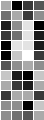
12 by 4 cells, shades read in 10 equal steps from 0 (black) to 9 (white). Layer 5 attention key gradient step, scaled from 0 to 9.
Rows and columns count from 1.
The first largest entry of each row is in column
1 2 3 3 2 3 3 1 1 2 4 4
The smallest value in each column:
0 0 0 0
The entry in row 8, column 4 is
7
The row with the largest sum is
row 7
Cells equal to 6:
8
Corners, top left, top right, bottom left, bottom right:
6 3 5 6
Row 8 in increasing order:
0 1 7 7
